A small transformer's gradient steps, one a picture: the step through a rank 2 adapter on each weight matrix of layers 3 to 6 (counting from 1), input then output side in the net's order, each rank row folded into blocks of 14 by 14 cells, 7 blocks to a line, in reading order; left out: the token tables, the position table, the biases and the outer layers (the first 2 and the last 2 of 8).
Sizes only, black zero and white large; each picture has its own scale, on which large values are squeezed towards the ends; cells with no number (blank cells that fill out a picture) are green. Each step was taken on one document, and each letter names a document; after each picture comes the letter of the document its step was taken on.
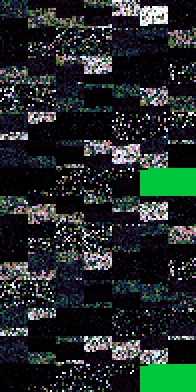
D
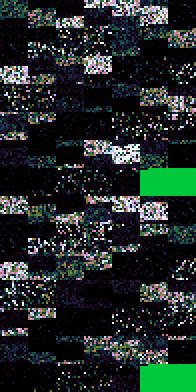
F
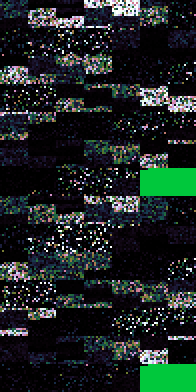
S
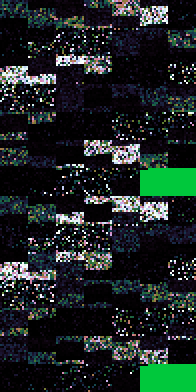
D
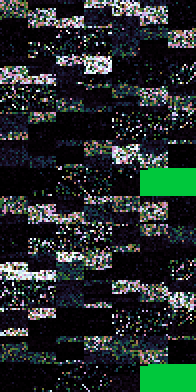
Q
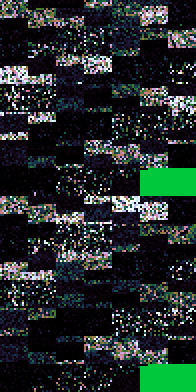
F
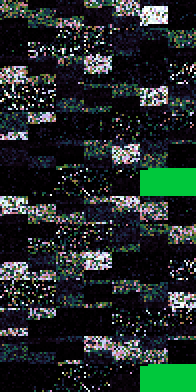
Q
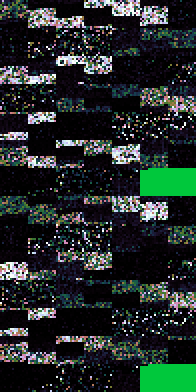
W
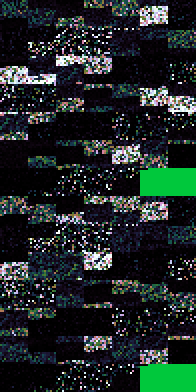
D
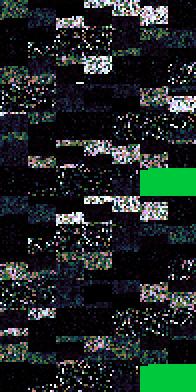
W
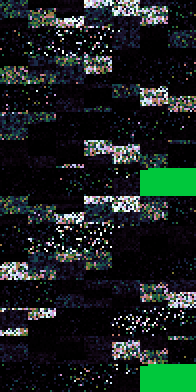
S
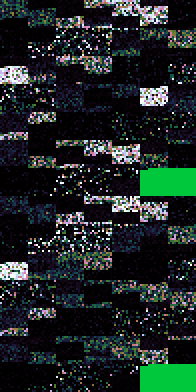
D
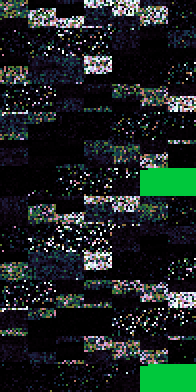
S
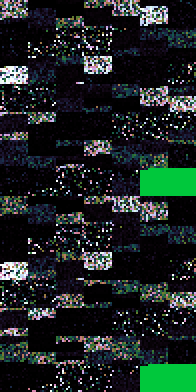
W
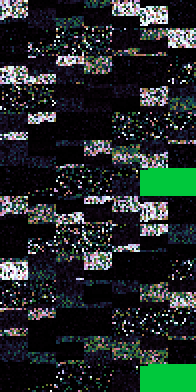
W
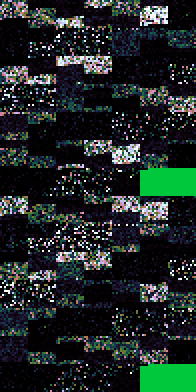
D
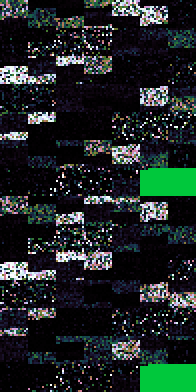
W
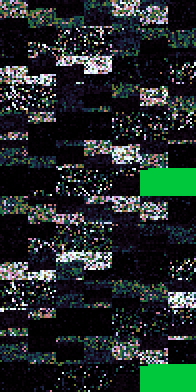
F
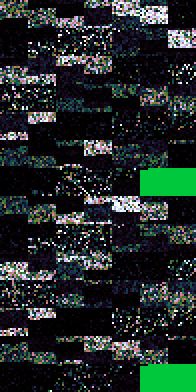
Q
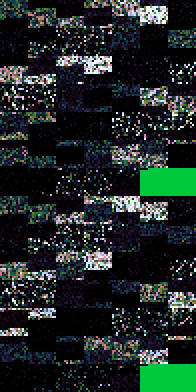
F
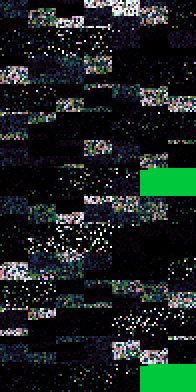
S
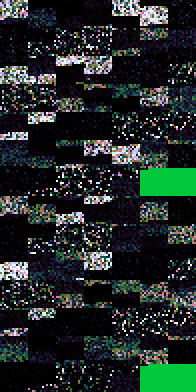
W
